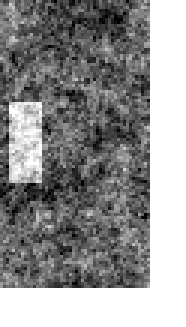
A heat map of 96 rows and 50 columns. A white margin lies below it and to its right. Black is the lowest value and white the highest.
The field is mottled with small blotches. No regular stripes run through it. The ninth with the highest average is the middle left. In the middle left lies a patch that is higher than the rest.
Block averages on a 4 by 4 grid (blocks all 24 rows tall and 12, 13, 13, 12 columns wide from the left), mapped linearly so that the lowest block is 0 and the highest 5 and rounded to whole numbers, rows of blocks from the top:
2 0 0 1 / 5 2 1 1 / 3 1 1 2 / 2 1 1 2
